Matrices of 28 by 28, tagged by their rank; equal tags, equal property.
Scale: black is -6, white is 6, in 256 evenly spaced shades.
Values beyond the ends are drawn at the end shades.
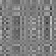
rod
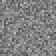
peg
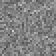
peg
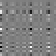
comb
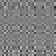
rod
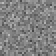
peg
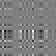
comb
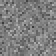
peg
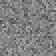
peg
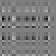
comb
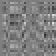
rod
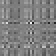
rod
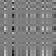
comb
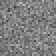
peg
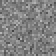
peg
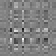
rod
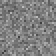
peg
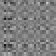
rod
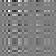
comb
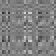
rod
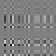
comb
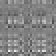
rod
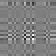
comb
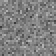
peg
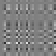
comb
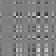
comb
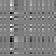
comb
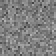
peg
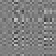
rod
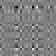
rod
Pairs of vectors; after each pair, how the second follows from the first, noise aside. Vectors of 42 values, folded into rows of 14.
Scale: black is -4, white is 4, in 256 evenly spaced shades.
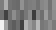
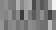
reversed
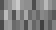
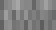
shrunk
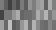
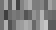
shuffled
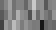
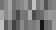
sign-scrambled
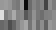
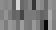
shuffled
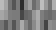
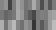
reversed
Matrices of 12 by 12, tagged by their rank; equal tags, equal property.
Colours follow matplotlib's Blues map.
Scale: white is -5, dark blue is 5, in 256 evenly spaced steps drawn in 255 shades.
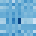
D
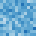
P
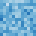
P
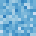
P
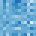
D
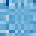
D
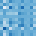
D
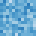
P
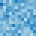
P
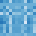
D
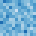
P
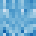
D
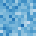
P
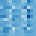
D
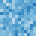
P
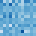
D
